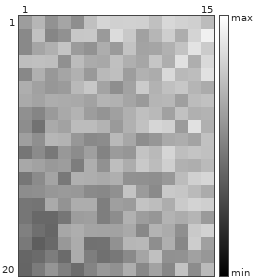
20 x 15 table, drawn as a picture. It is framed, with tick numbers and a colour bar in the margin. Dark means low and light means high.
Mirror symmetry: none. Odd rows or columns: none. Slope: up to the top right. Ninth with the lowest average: bottom left. Stripes: none. Ninth with the highest average: top right.
